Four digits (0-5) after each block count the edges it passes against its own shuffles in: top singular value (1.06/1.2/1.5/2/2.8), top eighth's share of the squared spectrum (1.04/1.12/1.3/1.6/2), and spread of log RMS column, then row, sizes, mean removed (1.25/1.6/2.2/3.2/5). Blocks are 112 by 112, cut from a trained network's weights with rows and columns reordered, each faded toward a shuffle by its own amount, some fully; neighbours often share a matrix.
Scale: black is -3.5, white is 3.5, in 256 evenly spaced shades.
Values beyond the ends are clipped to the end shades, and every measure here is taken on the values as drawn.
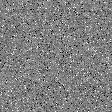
0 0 0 0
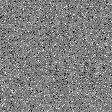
1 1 0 0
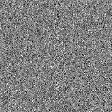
3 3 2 1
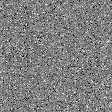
0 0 0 0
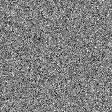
2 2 0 0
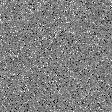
0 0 0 0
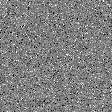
0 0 0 0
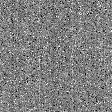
2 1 0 1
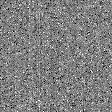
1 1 0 0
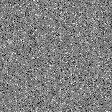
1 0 0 0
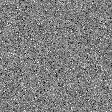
0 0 0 0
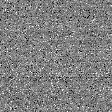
2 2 2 1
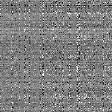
4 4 4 2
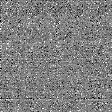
2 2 2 1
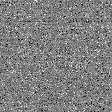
1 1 1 0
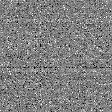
2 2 2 1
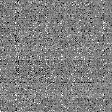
3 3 3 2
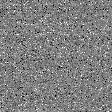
1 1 1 0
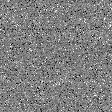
1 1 0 0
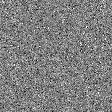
0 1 0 0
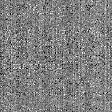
3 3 1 3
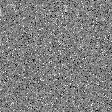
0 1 0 0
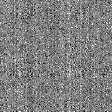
3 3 0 3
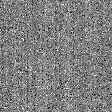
2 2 0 2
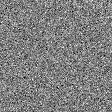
1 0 0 0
